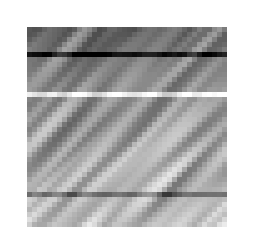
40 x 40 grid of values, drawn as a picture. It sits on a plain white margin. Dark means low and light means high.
There is an overall slope up to the bottom. Overall the values sit about 60% of the way up the scale. Rows 6, 14 and 34 stand out from the rest.
